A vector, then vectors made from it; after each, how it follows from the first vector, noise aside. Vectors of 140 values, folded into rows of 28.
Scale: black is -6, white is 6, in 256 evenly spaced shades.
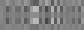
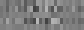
sign-scrambled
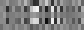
scaled up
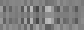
reversed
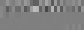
partly zeroed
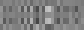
reversed
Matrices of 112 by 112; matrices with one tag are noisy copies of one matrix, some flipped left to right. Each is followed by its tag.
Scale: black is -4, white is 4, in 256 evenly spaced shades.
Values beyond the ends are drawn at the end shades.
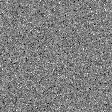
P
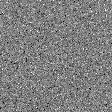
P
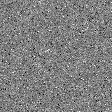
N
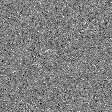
N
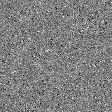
N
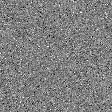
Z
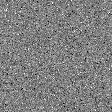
P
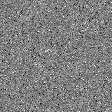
N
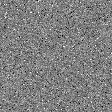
Z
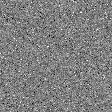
Z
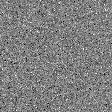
P
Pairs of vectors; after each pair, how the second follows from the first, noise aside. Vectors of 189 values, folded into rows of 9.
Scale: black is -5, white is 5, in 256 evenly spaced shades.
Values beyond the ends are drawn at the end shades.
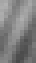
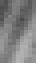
negated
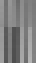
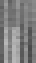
negated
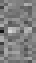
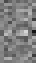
reversed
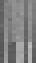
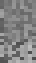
sign-scrambled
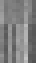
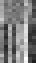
scaled up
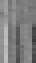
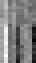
scaled up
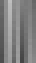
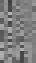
sign-scrambled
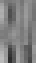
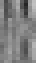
reversed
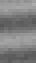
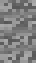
sign-scrambled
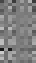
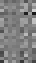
reversed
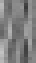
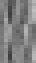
reversed
